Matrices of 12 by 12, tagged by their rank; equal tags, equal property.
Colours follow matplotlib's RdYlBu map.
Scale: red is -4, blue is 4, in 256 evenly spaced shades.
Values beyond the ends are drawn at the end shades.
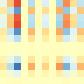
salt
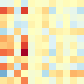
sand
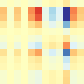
salt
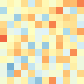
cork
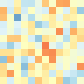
cork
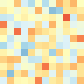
cork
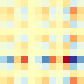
salt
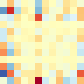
sand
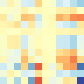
sand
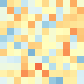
cork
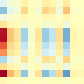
salt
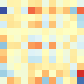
sand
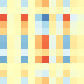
salt
